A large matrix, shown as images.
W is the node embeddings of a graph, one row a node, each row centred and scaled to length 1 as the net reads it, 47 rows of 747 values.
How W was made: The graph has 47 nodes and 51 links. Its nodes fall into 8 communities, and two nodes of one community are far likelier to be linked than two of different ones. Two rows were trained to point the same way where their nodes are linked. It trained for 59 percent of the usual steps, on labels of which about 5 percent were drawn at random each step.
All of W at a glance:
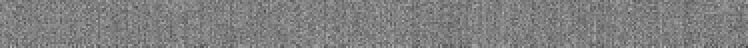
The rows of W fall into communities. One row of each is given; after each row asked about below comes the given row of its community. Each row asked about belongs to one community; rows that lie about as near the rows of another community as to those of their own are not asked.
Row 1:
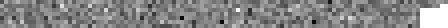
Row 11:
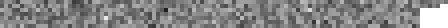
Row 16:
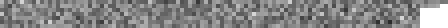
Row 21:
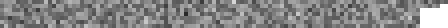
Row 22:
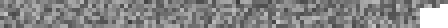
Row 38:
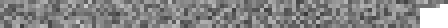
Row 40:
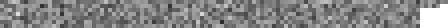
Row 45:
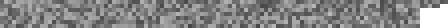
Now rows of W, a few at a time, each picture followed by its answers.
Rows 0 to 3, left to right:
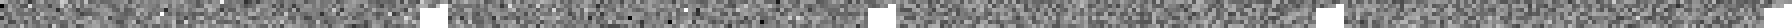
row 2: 16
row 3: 16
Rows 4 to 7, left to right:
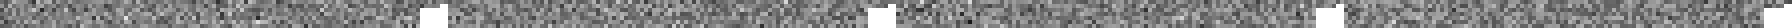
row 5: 45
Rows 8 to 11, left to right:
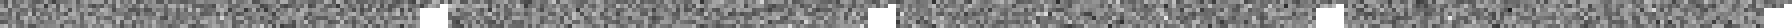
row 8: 16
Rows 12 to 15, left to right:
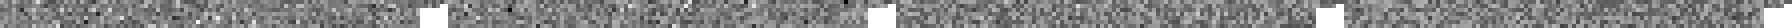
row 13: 16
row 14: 21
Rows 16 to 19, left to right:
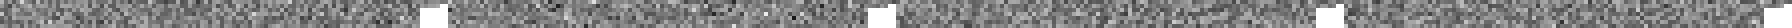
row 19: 38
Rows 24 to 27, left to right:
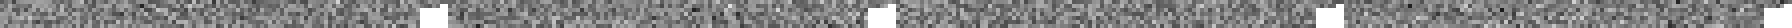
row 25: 11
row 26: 45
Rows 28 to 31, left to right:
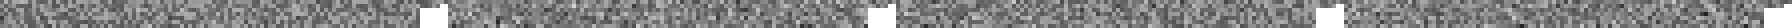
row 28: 1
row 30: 21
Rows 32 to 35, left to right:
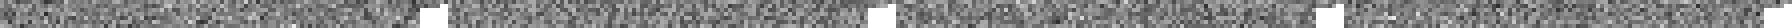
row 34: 40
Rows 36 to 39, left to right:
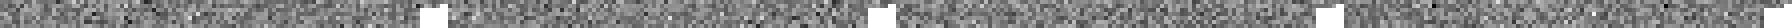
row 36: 22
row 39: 1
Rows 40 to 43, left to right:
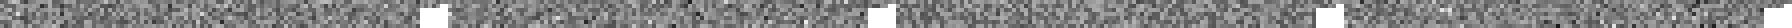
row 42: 1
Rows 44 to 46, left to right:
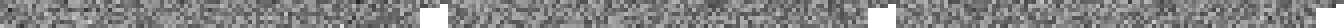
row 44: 45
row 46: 45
